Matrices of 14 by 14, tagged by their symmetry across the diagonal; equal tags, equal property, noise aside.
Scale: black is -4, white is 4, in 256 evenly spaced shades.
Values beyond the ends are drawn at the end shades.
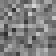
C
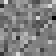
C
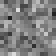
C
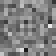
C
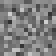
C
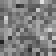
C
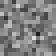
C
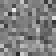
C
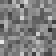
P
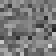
P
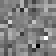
C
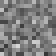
P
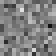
P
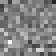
P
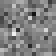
C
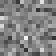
P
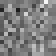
P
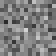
P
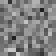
P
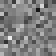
C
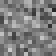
P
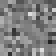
C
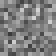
P
